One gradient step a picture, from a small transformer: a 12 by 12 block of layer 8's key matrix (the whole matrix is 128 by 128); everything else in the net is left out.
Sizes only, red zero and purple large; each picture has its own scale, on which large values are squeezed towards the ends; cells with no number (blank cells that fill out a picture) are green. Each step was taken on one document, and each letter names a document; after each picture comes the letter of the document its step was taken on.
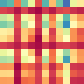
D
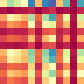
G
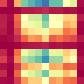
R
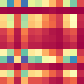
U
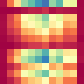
R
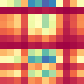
R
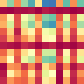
D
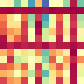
R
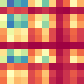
D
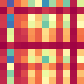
D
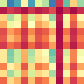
G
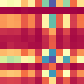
U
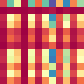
G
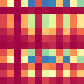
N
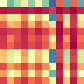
G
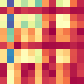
D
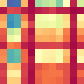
D
